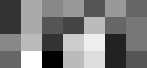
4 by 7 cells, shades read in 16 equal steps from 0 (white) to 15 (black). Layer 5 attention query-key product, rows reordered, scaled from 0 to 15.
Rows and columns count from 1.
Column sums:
40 14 44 24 17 41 35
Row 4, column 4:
4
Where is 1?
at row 3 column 5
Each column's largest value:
12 5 15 11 10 13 10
